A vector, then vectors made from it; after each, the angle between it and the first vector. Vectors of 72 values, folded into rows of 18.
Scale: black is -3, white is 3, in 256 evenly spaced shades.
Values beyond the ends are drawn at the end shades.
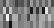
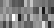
partly aligned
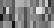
partly opposed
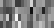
partly aligned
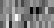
partly aligned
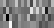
nearly opposite
